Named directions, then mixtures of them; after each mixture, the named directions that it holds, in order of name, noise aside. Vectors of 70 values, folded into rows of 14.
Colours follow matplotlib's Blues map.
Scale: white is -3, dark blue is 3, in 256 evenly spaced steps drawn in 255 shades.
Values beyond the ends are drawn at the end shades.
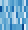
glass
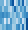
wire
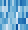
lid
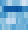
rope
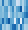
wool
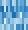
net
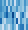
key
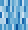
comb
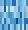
net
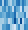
glass, wool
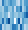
wool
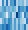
key, lid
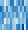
glass, net, wire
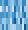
glass, wool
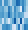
wool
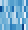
glass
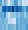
rope
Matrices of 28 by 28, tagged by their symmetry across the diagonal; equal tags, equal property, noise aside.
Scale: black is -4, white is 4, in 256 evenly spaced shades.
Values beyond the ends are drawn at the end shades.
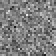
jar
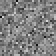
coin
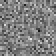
jar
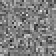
jar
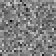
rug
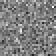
rug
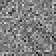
coin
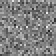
rug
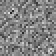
coin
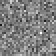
rug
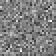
coin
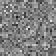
coin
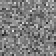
rug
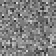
jar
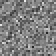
coin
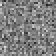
jar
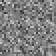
jar
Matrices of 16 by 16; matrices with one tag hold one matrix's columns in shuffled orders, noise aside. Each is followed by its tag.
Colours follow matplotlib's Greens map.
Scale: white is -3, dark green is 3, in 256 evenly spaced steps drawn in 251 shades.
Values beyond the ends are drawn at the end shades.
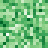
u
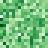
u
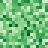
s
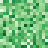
s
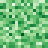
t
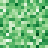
s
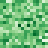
s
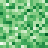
t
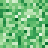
u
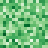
s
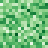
t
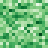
t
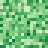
s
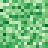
t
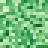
s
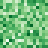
s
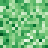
s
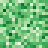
t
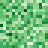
t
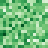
s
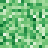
u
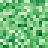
s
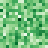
u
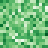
s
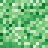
t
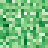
u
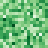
u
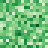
s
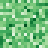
u
